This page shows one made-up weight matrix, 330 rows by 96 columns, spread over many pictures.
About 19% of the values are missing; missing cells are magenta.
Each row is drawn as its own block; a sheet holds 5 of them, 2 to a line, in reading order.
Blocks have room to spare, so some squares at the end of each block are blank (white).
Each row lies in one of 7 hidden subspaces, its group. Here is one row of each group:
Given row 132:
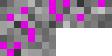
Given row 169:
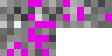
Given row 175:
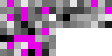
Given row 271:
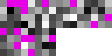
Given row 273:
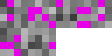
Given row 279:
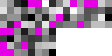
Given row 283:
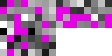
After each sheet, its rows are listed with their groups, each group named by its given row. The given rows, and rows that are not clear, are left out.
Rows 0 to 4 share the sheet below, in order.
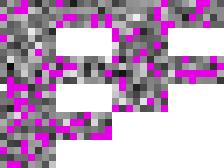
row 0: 175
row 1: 283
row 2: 271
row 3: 273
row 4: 273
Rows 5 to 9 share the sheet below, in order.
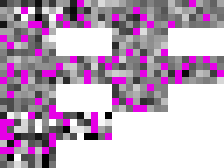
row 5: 169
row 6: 283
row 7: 273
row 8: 273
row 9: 132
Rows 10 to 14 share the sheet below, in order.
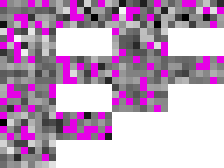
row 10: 283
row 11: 271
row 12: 273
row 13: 271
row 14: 279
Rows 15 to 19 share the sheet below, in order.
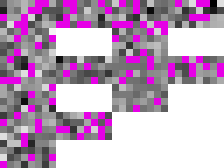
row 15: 279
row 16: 132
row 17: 175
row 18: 273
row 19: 283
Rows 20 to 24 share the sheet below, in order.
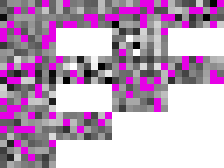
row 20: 132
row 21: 283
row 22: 273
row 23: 169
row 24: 132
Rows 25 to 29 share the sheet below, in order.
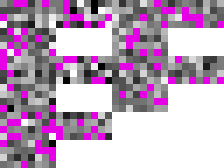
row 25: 273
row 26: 132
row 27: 273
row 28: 132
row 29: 175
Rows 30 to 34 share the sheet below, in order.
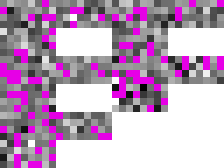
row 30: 271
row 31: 273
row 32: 279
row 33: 283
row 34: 283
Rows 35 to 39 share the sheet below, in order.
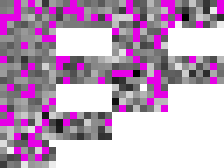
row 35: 279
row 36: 273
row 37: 169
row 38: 283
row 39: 279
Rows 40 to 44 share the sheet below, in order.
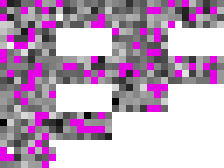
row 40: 273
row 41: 273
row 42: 132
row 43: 283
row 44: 279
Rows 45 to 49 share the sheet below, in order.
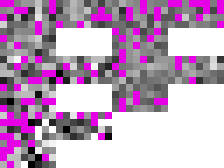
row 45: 169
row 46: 271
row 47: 273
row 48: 132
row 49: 175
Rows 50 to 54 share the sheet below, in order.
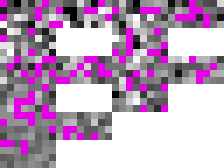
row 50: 273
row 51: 175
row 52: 169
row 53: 175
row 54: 273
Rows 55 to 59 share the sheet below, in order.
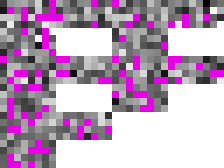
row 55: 279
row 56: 273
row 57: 271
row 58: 175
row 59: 132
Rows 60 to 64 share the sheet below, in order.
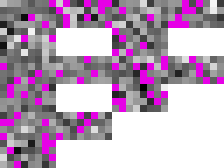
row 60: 283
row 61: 132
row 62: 279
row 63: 175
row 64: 283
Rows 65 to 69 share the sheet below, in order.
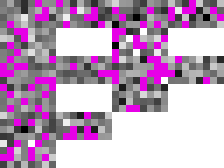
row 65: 175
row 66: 283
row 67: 283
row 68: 132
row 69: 283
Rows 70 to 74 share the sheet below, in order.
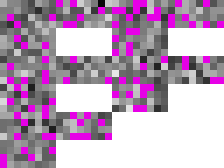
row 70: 132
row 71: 169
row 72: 283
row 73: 132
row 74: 169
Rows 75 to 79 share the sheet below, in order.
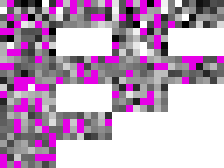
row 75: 279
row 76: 271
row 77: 283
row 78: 283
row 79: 132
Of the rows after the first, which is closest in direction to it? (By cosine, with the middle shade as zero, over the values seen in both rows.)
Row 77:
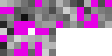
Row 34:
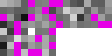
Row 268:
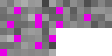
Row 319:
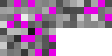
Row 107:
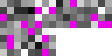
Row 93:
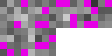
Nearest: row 34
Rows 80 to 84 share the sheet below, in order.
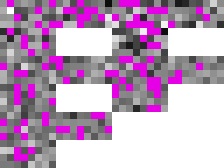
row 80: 271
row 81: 175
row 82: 175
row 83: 175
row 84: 175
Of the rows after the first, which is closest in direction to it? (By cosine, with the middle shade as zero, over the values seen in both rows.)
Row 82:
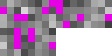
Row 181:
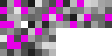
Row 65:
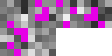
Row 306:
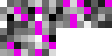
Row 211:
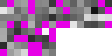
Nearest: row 181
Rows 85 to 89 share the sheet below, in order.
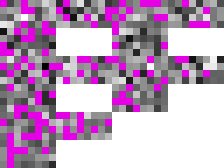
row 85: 283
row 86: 283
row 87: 169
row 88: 132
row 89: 279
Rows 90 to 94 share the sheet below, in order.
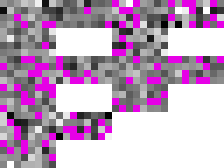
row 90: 279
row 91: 273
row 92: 273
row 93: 175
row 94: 271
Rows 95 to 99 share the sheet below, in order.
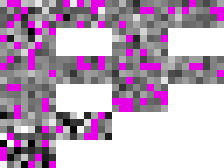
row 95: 175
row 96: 175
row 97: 273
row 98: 132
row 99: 283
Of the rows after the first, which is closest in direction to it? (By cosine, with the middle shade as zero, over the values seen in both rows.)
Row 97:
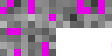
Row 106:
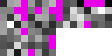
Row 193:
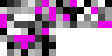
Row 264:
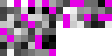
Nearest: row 193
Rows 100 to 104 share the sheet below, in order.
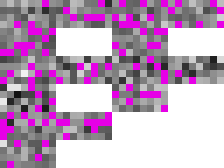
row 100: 169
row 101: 132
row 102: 283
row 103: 132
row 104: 271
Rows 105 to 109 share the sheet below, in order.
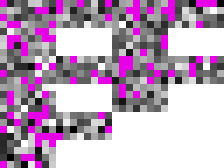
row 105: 132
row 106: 132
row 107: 175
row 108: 273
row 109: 273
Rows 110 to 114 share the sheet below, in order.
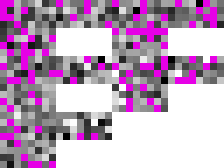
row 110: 273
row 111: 279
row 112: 132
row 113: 132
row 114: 273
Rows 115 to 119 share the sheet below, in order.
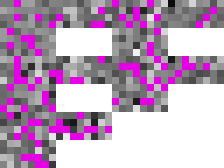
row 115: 273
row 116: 175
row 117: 169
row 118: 175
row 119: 273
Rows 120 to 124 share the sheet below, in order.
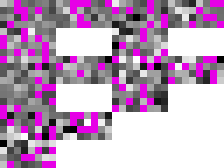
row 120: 283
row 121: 283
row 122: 169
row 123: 169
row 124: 271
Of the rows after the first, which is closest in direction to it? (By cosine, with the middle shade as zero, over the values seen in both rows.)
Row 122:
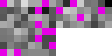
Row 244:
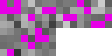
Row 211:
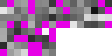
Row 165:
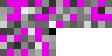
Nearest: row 211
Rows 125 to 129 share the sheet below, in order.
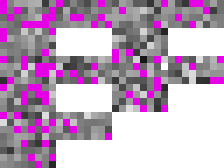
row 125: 279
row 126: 175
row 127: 169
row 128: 132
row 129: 279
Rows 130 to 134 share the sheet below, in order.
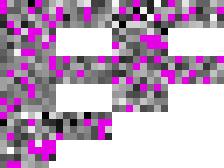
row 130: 132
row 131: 279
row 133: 273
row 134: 279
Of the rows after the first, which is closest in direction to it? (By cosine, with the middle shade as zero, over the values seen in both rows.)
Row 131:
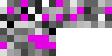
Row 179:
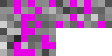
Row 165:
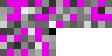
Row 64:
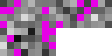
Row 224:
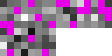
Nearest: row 165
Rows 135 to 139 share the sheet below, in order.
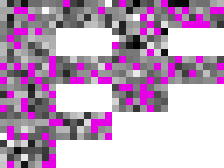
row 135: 169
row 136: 175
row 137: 175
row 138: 283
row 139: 283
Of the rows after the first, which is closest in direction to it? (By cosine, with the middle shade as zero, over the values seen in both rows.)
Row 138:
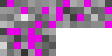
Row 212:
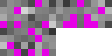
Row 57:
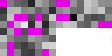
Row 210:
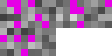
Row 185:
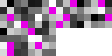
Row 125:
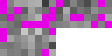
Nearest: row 212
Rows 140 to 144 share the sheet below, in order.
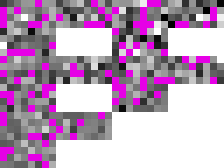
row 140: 283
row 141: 271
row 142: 273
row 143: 271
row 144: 279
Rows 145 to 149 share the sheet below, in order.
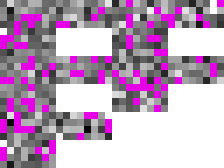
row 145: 271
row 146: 132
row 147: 175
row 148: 175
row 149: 271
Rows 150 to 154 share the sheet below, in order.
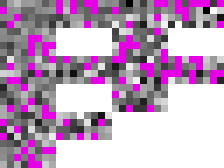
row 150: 273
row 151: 273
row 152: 273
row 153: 271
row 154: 132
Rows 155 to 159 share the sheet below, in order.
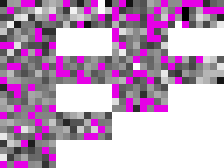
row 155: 132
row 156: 273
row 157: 271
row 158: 175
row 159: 283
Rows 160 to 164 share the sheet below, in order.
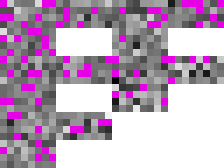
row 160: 271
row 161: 175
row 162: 169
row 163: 283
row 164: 271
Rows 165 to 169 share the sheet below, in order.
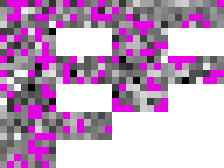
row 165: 175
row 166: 175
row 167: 283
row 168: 271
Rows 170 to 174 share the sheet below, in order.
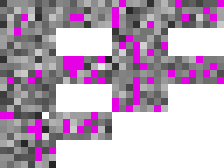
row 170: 169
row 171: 271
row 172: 132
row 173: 279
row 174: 279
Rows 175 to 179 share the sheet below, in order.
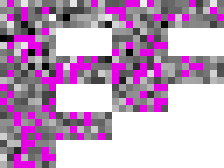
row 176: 132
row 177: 169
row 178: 279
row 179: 283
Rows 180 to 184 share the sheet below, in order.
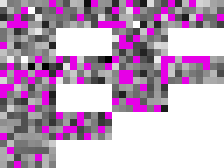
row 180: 279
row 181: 271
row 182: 169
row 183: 279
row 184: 132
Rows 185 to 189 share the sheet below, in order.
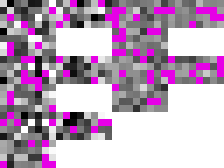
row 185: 271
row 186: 279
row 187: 169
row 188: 175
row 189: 169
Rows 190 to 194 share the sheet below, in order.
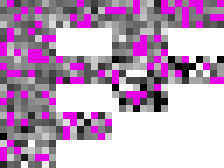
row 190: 273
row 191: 279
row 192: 273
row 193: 283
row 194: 283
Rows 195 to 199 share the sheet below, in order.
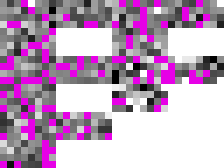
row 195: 132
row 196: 169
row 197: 175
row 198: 175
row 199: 271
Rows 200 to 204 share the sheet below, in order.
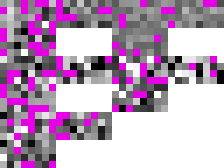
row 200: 279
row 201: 132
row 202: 132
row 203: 271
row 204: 283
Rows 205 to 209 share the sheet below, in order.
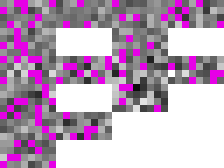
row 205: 175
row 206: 273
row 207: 169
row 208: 273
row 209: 273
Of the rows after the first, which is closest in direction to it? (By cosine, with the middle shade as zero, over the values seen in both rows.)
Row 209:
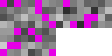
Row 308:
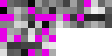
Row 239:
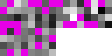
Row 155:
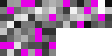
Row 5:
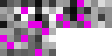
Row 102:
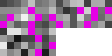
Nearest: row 102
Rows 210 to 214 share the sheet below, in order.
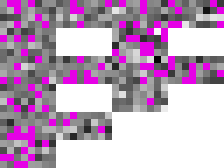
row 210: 273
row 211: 271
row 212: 175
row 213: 279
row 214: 271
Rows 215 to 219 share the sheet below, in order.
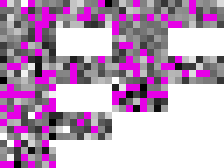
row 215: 169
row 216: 271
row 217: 169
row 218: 283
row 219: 132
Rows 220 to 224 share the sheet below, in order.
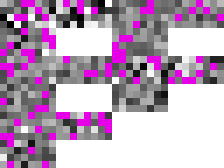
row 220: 132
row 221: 271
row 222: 132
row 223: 169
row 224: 283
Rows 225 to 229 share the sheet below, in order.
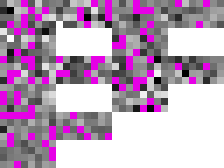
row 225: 271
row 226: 175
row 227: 169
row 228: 279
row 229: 132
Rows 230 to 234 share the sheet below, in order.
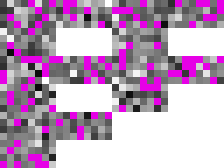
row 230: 271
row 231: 132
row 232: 279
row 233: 283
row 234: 279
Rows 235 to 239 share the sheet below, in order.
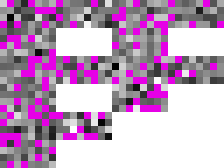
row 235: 169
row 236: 283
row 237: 273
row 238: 279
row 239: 273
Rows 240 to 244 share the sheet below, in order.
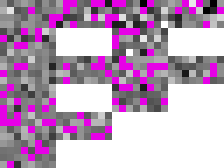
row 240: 271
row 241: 132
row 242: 132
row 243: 283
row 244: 132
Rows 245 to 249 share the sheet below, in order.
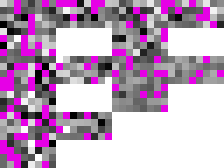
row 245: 283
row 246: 175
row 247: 175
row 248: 279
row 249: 175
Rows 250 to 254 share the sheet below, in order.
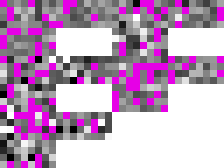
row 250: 169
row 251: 175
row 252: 271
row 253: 271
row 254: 273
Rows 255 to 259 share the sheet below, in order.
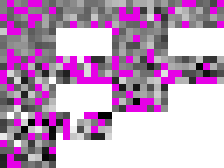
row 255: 271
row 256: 169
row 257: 132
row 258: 283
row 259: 169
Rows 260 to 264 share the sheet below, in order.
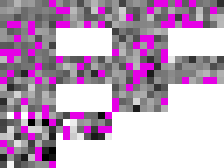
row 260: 273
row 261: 271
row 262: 283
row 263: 175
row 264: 169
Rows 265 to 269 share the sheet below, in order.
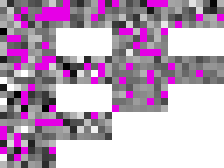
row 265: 271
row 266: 132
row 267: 283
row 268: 279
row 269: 283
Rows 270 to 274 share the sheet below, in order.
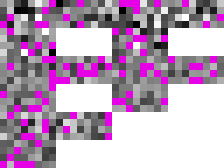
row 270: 175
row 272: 132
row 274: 169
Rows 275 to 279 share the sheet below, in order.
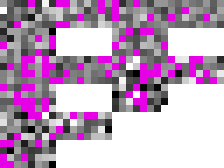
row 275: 279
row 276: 273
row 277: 279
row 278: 175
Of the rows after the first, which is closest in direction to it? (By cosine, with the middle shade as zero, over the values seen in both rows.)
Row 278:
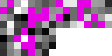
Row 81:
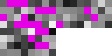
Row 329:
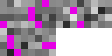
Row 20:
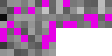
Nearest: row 329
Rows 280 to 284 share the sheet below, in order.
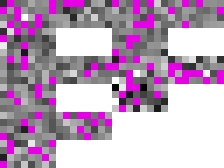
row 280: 283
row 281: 279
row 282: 271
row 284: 283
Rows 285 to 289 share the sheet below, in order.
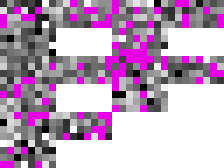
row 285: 279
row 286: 279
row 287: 279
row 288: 175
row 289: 279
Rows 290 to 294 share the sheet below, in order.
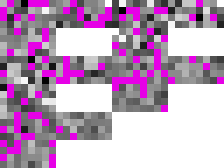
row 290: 169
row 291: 271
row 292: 271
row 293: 169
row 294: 283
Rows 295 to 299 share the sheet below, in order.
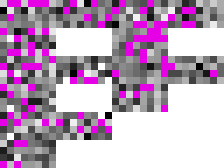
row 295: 279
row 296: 169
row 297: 273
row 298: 283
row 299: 132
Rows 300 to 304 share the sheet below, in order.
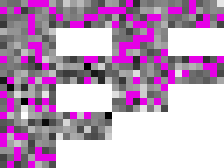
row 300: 175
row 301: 169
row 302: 283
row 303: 175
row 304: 169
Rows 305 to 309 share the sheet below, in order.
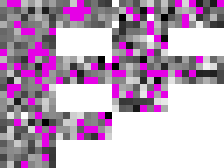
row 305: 169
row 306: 169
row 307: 132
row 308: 271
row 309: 169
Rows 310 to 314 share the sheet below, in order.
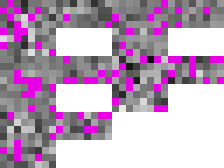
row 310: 175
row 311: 283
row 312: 273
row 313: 271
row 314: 169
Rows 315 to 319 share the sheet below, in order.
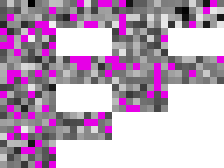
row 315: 132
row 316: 273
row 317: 175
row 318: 283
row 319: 283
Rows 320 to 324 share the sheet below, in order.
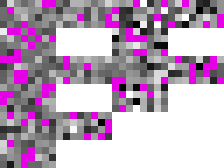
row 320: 271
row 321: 271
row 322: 271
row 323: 283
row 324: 273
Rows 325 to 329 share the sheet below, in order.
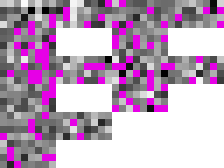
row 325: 169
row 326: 132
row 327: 169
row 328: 169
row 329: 273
